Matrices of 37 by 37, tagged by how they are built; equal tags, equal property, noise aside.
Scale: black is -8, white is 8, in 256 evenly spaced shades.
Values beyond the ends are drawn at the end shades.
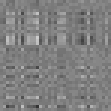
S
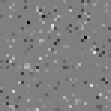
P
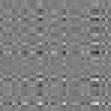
S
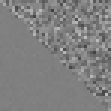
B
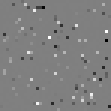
P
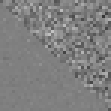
B
